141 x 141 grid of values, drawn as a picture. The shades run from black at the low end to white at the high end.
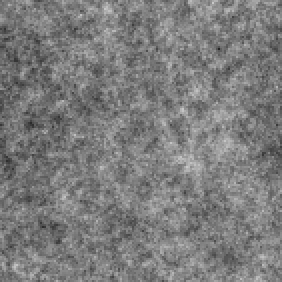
No regular stripes run through it. Neither half mirrors the other. Overall the values sit about 50% of the way up the scale. The texture is blotchy. The values follow a bell shape.
